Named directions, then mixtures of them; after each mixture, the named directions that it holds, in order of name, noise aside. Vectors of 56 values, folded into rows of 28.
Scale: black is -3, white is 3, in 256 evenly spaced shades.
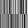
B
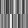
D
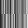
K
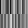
D, K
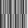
B, K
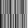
B, K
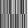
B, K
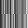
K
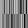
B, K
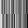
K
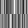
B, D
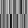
B, D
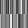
B, D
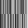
B, K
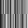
K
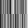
B, K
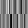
B, D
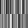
D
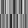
D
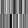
D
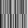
B, K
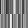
D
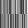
B, K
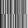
K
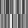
D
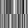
B, D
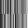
K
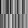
D, K
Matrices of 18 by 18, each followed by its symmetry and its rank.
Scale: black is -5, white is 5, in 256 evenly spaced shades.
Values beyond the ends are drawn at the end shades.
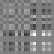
symmetric, rank one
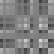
symmetric, rank one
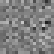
neither, rank three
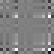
symmetric, rank one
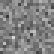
neither, full rank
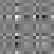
symmetric, rank one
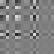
symmetric, rank one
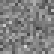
neither, full rank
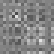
symmetric, rank three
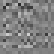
neither, rank three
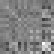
symmetric, rank three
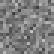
neither, full rank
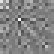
symmetric, rank three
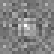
symmetric, rank three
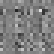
neither, rank three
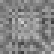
symmetric, rank three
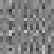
neither, rank three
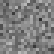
neither, full rank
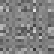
neither, rank three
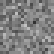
neither, full rank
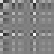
symmetric, rank one
